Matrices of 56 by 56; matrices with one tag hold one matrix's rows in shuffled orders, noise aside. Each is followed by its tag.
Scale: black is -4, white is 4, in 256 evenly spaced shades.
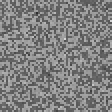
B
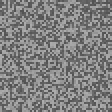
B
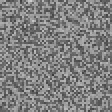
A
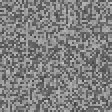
B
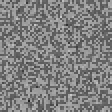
B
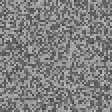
A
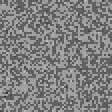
B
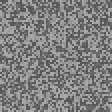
B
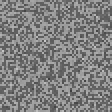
A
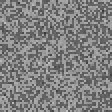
B
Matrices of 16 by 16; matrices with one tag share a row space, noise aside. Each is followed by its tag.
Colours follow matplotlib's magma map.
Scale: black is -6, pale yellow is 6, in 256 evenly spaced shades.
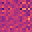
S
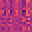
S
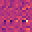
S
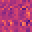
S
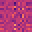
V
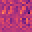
S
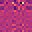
V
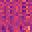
S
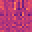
V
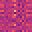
V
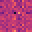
V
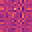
V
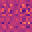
S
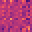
S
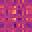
V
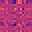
V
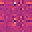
V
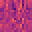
V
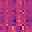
V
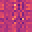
V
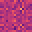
V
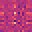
V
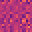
S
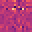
V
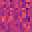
S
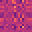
V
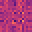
V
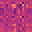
V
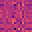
V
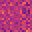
S
